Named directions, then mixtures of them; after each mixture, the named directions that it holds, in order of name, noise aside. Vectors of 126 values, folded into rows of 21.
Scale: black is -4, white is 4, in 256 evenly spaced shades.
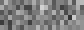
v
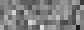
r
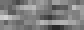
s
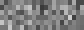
v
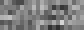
s, v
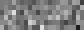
r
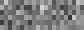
v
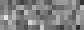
r, s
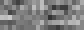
s, v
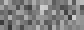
v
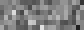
r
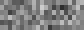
s, v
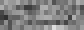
s, v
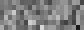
r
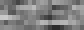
s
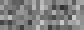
s, v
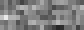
r, s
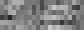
s, v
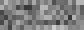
s, v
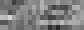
s, v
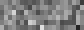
r
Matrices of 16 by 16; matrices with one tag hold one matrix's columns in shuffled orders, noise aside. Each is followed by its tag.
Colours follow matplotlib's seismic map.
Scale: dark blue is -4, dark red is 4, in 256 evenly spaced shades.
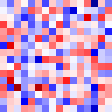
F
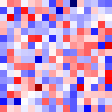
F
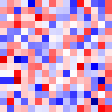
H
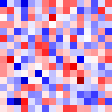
H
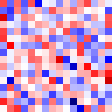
H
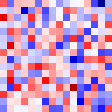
F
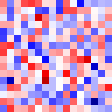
H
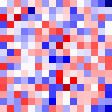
F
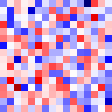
F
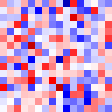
F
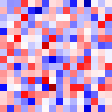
F
